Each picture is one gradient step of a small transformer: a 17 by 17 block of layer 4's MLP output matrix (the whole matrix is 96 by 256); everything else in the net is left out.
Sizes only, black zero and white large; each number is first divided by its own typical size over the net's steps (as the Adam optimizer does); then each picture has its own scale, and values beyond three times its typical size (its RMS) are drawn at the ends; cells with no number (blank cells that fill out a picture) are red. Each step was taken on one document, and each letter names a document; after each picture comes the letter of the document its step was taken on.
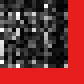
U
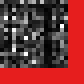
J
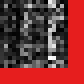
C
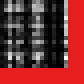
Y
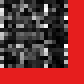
U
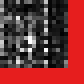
U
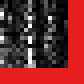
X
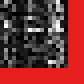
C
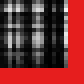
Y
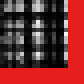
Y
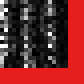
X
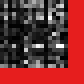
C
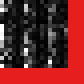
X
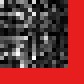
U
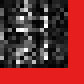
U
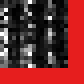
X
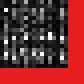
J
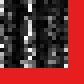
X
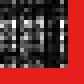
J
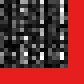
J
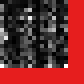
X
